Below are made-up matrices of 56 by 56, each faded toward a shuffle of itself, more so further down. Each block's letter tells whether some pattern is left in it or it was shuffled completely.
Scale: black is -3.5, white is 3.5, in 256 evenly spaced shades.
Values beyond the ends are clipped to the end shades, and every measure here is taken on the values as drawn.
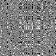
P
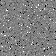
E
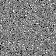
E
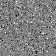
E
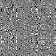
P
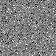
E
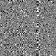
P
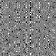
P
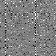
P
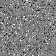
E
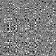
P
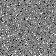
E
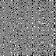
P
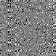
P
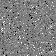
E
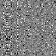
P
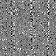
P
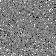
E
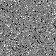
E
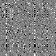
P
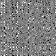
P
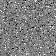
E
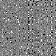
P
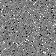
E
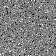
E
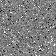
E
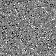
E
